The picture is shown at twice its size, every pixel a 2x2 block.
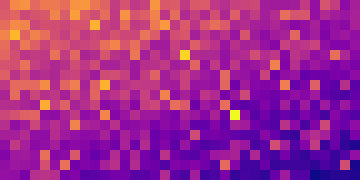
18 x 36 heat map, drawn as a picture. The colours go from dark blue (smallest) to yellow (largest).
The ninth with the highest average is the top left. Values rise toward the top left. Neither half mirrors the other. The bottom right is the ninth with the lowest average.
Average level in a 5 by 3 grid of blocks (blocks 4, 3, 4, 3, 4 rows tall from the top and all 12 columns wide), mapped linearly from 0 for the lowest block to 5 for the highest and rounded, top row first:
543 / 432 / 431 / 321 / 210
